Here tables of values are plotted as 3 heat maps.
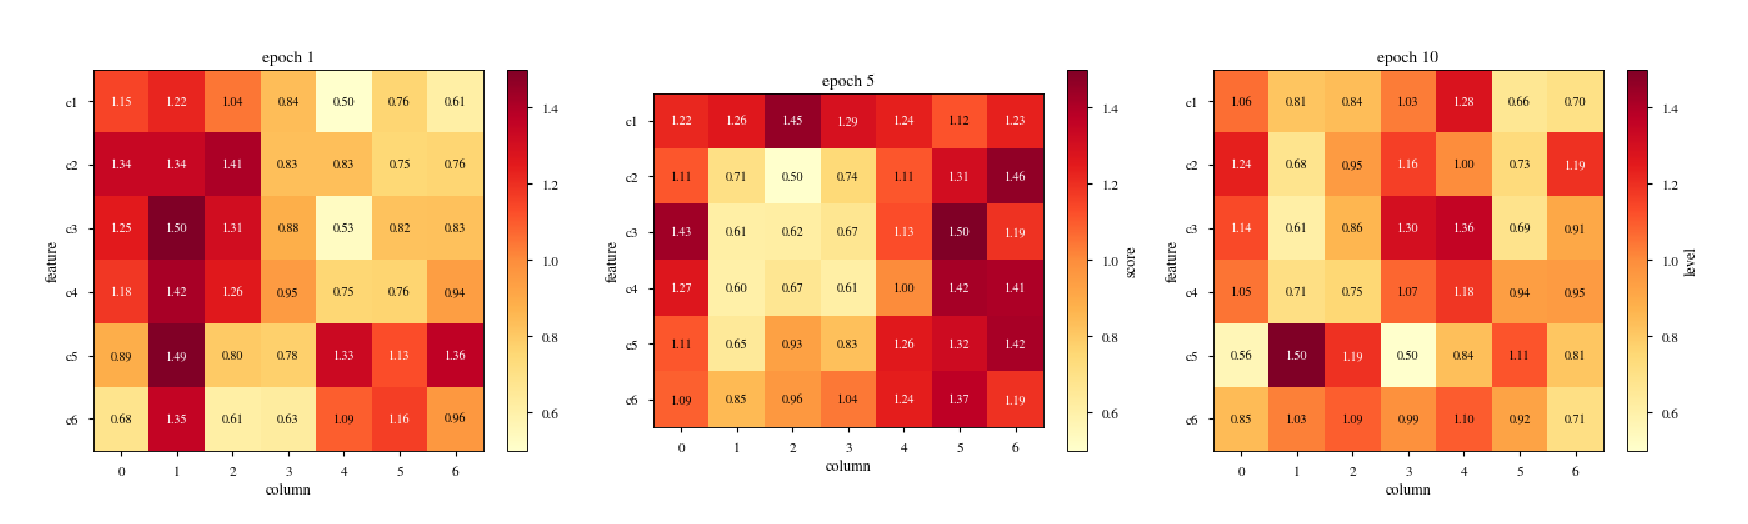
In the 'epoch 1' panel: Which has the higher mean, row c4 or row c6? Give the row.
c4
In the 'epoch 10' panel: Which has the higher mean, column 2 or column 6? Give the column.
2
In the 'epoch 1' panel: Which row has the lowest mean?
c1
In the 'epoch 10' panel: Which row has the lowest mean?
c1
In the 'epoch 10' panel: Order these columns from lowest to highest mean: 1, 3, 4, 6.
6, 1, 3, 4
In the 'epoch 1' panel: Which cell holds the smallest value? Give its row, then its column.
c1, 4
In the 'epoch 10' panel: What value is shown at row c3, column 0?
1.14
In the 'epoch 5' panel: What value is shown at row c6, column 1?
0.85
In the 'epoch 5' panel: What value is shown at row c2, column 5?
1.31
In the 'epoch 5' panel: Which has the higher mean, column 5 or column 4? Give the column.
5
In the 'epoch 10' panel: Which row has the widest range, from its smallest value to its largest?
c5
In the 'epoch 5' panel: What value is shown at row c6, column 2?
0.96
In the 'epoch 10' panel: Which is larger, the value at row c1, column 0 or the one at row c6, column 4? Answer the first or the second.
the second
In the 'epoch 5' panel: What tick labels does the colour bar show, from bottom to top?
0.6, 0.8, 1.0, 1.2, 1.4
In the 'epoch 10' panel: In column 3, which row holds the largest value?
c3
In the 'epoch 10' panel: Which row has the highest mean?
c2
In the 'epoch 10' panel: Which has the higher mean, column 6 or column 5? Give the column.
6
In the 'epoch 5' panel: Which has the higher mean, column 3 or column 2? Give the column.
3
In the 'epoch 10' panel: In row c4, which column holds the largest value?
4
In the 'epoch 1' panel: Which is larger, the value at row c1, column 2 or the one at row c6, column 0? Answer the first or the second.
the first
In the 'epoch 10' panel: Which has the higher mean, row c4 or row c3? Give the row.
c3
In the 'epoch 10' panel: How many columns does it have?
7
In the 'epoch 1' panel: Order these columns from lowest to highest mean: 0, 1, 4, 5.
4, 5, 0, 1
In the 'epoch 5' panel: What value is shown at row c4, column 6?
1.41
